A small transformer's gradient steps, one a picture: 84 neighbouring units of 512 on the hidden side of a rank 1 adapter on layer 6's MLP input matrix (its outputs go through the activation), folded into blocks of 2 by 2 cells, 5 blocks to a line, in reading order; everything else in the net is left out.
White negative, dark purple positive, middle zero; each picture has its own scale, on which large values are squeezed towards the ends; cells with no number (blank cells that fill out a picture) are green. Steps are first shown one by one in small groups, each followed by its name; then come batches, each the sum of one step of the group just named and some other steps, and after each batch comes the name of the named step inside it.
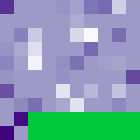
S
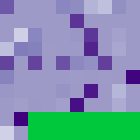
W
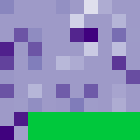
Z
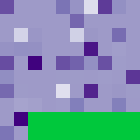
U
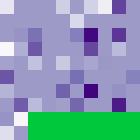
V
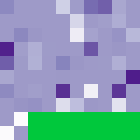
S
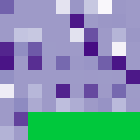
W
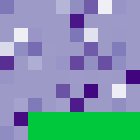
W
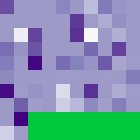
U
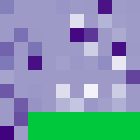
Z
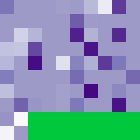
V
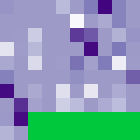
V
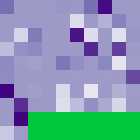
W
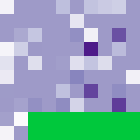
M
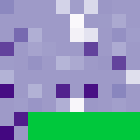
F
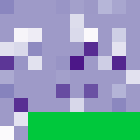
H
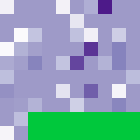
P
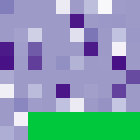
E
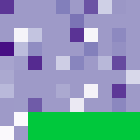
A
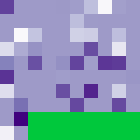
H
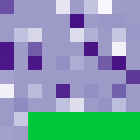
E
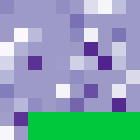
M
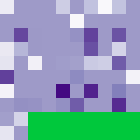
M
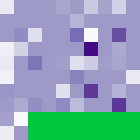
M
